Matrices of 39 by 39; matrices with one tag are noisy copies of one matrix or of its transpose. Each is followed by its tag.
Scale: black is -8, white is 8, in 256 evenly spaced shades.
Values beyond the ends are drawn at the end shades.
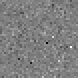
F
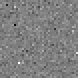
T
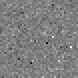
F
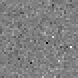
F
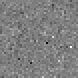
F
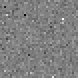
T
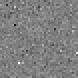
T
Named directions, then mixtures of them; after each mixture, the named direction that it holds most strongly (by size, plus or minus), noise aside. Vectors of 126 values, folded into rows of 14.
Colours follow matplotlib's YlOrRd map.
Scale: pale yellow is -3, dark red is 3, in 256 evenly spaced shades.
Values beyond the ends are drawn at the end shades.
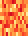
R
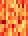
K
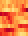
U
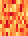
R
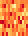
R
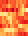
U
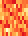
R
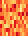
R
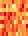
R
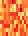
R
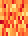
R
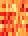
U
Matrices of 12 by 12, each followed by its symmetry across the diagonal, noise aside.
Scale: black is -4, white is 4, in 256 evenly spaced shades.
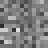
neither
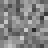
neither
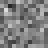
antisymmetric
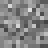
neither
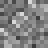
symmetric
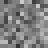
neither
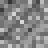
symmetric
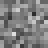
antisymmetric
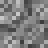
symmetric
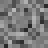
symmetric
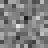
antisymmetric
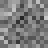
symmetric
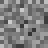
symmetric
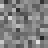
antisymmetric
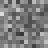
neither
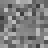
antisymmetric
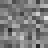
neither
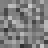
antisymmetric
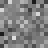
symmetric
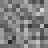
antisymmetric
